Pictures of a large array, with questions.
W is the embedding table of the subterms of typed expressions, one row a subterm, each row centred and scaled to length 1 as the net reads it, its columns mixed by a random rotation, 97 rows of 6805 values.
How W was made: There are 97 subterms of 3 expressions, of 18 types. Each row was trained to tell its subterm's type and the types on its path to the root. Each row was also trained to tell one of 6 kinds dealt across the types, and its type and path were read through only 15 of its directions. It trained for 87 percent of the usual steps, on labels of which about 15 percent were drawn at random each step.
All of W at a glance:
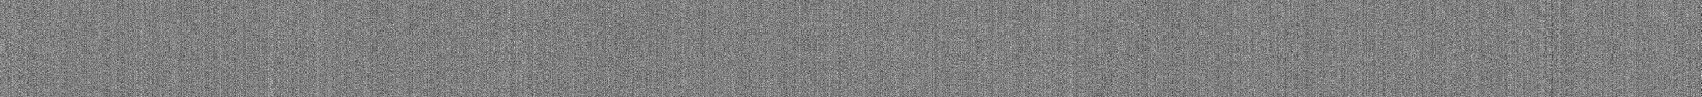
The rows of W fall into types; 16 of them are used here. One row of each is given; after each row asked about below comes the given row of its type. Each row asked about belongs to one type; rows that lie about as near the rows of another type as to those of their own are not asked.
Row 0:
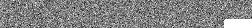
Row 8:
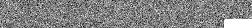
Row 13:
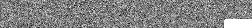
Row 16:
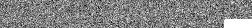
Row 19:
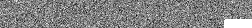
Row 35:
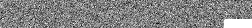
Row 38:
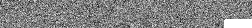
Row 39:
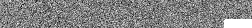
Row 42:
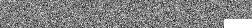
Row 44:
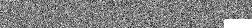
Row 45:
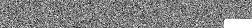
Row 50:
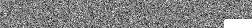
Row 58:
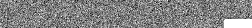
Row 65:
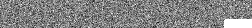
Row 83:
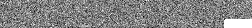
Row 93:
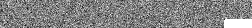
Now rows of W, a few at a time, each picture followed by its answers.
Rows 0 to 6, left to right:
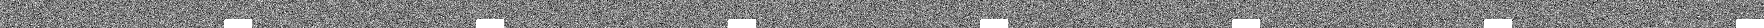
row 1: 44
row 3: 83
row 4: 39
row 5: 0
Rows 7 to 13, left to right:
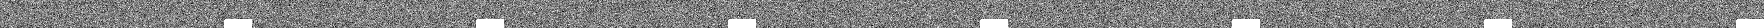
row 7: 13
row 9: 83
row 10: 42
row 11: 58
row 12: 42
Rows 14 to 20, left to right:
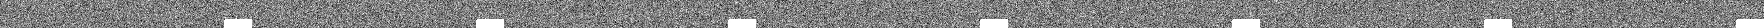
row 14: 93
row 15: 83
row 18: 58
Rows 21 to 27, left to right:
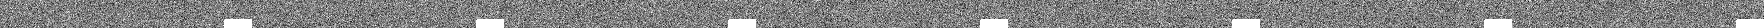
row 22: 35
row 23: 38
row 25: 38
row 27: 39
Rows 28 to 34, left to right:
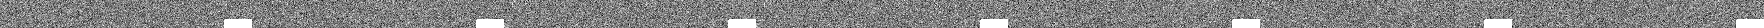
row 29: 13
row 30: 93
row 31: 93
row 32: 13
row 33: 38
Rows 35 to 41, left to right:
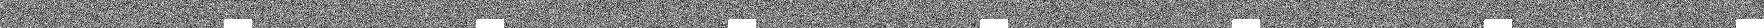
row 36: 83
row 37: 19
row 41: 16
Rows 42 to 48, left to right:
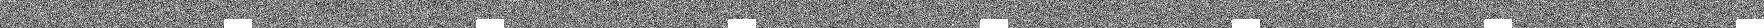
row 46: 35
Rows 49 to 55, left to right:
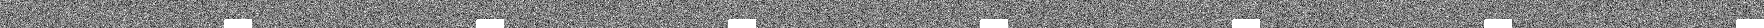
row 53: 35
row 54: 13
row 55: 16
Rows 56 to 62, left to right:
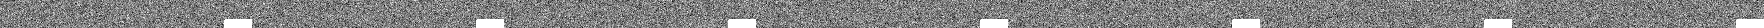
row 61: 44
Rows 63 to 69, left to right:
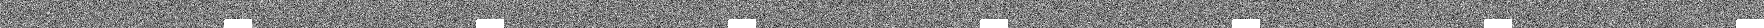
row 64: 93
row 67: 50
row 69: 19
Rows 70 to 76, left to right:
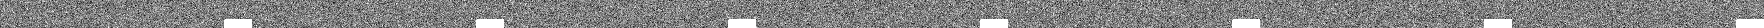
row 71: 35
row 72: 93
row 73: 58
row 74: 19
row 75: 58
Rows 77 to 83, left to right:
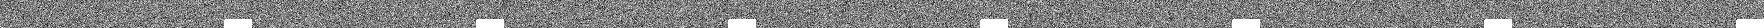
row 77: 35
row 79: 16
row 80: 83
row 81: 13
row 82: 19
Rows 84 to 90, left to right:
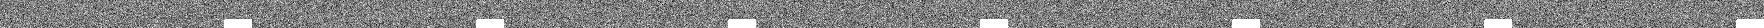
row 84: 35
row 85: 16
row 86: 58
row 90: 93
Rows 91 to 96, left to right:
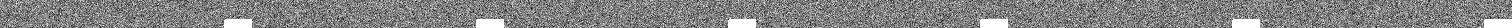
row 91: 19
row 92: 13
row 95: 19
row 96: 58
